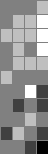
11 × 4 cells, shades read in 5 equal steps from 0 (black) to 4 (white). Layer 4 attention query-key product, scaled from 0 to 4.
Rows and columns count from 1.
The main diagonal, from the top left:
2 3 3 4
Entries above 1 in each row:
4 4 4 4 4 4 3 2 4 2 2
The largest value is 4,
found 4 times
